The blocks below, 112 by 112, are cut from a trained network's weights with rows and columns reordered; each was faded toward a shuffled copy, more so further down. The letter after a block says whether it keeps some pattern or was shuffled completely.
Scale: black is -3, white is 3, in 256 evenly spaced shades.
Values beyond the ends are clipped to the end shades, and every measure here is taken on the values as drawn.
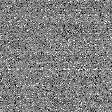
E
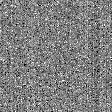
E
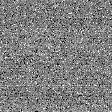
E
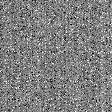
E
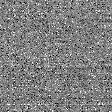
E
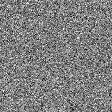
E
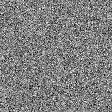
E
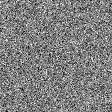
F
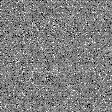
E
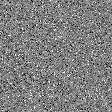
F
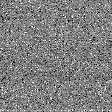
E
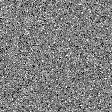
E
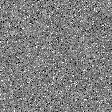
F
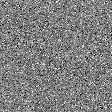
F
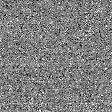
E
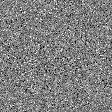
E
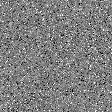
F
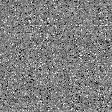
E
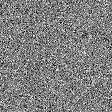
F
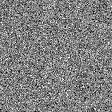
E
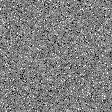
F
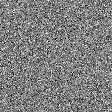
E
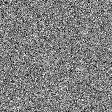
F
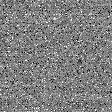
E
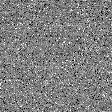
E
